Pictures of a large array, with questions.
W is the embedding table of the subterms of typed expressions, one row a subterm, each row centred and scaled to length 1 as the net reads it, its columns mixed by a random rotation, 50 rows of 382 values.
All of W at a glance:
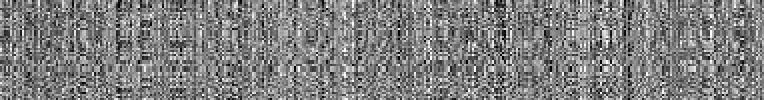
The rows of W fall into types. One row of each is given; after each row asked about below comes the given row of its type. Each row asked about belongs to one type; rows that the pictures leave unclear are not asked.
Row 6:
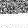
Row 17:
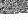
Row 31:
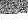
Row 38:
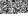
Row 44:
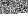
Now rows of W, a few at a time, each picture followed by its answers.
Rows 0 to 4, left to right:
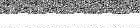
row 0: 44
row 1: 44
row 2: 44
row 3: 44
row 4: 31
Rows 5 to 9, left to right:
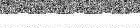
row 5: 44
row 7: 31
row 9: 38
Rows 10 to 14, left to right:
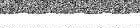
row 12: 44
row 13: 17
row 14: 38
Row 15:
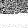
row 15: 17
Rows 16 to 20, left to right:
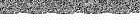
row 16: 17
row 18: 31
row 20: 31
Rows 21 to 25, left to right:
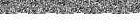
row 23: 44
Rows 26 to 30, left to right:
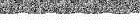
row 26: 17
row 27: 38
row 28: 17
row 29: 17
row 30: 31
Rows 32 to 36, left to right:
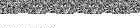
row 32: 6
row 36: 6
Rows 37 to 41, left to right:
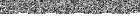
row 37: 6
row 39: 17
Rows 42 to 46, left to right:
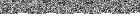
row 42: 38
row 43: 17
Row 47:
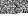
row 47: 38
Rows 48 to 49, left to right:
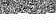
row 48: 44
